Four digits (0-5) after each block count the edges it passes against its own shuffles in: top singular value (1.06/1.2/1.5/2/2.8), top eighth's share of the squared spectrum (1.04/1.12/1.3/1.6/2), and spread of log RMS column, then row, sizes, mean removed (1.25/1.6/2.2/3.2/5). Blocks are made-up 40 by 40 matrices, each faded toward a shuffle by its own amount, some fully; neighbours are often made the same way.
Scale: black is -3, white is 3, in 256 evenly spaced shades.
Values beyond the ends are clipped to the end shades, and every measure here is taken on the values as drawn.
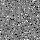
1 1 0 0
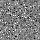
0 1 0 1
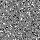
0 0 0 0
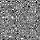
3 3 1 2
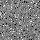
0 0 0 0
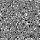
3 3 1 1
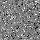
0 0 0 0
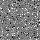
2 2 1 0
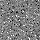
0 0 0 0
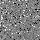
2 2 0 0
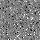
1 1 0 0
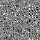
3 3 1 1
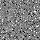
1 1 0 0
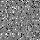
3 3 1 1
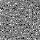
3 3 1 2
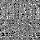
3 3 0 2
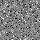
1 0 0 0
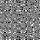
4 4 2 2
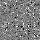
2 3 1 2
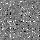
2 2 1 1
